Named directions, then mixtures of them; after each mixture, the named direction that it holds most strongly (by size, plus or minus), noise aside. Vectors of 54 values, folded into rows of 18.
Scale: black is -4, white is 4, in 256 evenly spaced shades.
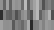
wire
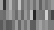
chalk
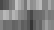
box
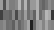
wire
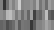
chalk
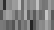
chalk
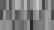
wire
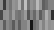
wire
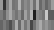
chalk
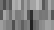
wire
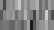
chalk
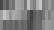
box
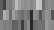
box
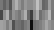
wire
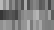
box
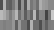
chalk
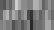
box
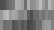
box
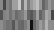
wire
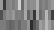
chalk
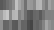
box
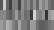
chalk
